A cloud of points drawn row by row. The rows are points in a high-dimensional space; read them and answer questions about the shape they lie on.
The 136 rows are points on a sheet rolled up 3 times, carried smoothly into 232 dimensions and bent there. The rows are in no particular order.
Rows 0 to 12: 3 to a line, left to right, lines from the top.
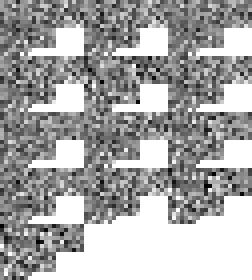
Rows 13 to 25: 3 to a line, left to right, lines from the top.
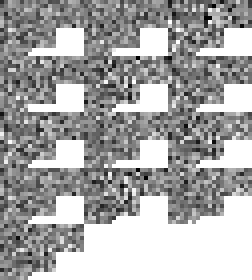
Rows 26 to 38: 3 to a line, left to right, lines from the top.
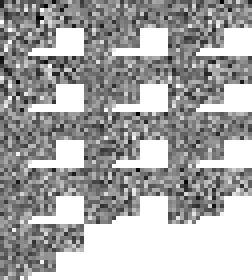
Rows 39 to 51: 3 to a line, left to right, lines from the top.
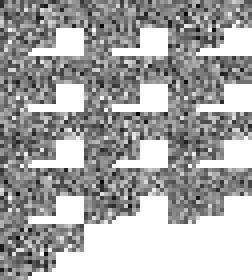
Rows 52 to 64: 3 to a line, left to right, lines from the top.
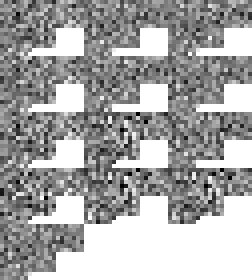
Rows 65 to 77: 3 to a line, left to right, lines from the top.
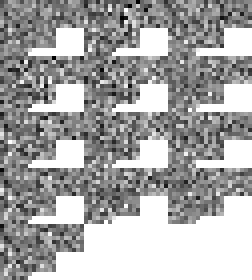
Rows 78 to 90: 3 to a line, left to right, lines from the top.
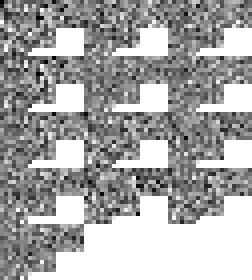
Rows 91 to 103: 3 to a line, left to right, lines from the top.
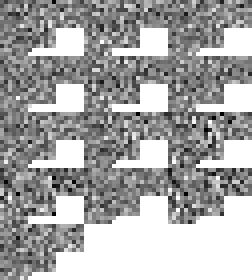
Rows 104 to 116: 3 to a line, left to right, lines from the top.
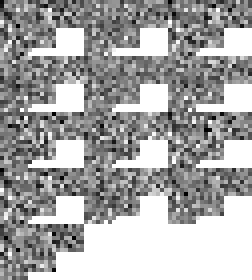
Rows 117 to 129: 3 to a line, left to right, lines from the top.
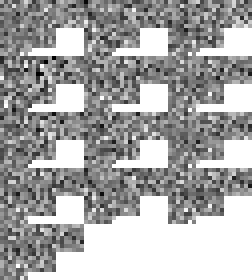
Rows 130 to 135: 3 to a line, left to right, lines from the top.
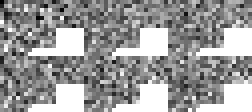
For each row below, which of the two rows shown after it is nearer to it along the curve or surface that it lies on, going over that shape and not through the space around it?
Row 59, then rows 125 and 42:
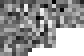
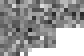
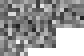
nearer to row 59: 42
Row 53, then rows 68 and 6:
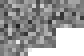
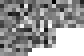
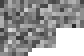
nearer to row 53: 6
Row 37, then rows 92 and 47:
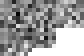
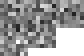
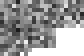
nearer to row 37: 47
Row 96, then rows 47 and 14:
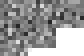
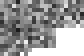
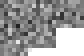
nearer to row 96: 14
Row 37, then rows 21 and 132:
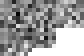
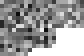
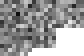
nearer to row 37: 21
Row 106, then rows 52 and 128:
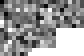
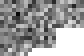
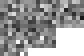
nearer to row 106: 128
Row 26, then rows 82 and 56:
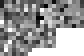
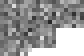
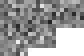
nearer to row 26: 56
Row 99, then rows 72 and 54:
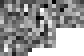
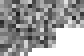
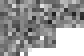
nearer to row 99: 72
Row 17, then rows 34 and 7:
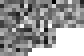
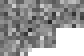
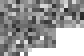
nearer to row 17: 7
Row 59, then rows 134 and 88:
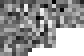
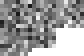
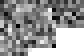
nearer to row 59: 134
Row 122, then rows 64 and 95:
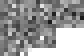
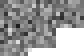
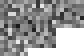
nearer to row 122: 64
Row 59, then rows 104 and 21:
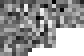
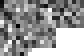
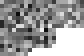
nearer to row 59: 21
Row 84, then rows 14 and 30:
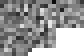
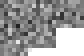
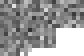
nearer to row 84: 14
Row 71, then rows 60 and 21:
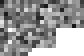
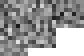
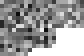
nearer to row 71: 60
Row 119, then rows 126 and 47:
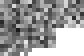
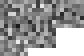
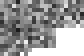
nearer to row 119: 47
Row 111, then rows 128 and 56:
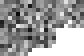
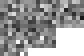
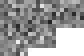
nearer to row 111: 128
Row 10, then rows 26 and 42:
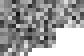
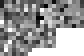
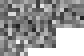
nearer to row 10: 42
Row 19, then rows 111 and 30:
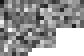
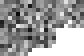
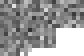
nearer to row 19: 111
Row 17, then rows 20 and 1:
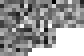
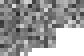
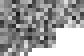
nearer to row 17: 1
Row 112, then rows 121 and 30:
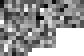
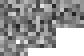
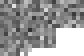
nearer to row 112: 121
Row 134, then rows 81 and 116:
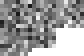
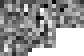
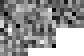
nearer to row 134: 81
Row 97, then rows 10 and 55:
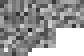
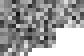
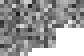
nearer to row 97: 55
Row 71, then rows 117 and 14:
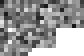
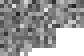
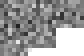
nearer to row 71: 14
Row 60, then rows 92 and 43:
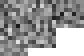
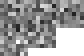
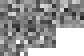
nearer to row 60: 92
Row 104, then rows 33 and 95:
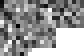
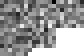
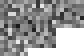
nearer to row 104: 95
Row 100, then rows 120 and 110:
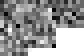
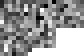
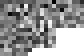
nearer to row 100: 120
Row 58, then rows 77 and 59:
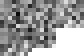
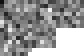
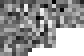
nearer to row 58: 59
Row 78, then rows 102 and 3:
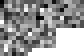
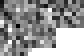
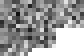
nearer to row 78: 102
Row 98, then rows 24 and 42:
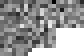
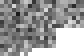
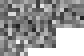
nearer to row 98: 24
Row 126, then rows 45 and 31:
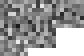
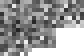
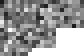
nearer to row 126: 45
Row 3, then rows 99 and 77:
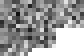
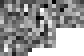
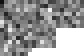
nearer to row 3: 99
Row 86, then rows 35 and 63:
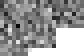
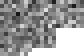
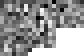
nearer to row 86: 63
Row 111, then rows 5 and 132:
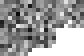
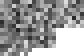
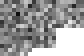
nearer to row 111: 5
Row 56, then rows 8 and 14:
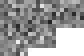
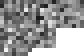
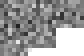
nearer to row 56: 14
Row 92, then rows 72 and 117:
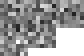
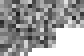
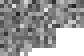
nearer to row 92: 72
